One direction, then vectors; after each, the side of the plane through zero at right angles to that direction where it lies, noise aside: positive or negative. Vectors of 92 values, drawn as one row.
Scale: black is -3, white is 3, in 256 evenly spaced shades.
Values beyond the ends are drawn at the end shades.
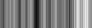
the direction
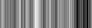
negative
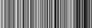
negative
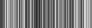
positive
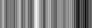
negative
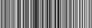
positive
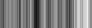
positive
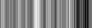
negative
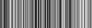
positive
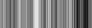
negative
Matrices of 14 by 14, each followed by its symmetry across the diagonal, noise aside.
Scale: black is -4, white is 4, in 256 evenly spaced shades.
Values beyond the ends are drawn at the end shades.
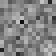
symmetric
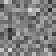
antisymmetric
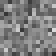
neither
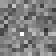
neither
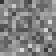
symmetric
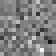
antisymmetric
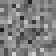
neither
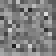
antisymmetric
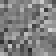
antisymmetric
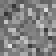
symmetric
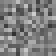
antisymmetric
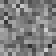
antisymmetric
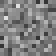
symmetric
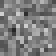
neither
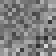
symmetric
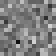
neither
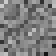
symmetric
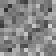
symmetric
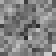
symmetric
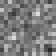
symmetric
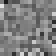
antisymmetric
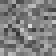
neither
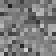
neither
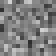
antisymmetric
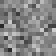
neither
